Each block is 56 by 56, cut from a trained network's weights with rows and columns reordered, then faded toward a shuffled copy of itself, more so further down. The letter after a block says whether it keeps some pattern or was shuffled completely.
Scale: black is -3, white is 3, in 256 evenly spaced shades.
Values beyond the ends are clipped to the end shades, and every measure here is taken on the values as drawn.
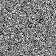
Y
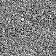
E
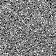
Y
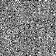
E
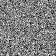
Y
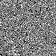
Y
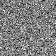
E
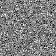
E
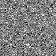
E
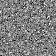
Y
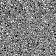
Y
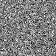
Y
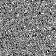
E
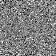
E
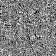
E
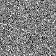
E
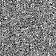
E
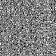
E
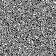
Y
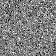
E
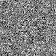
E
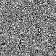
E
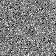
Y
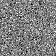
Y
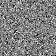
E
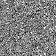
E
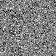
E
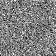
Y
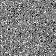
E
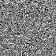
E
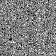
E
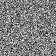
Y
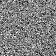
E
